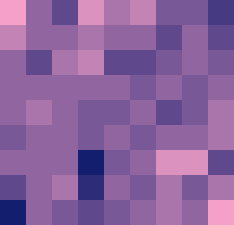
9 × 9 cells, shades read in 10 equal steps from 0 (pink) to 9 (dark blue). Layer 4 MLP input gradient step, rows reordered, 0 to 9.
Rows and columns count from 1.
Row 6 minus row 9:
-4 0 -1 -1 -1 1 1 0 3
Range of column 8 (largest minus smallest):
4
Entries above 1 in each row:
7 9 9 9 9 9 7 9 8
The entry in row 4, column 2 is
4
